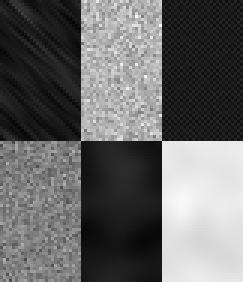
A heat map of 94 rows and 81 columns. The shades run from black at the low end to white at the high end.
The table splits into 2 rows of 3 panels. Panel 1,1: very low, slanting down to the right, faint in contrast. Panel 1,2: high, fine-grained. Panel 1,3: very low, checkered, faint in contrast. Panel 2,1: middling, fine-grained. Panel 2,2: very low, smooth, faint in contrast. Panel 2,3: very high, smooth, faint in contrast.
